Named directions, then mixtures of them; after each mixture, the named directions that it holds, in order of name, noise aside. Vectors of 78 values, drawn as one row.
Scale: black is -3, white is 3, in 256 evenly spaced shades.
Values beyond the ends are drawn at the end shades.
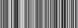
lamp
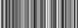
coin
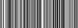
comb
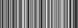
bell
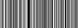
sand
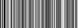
coin, comb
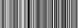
lamp, sand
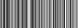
sand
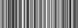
bell, coin, comb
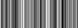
coin, lamp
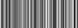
coin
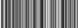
coin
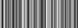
bell, coin, sand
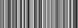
bell, comb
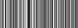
sand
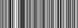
lamp
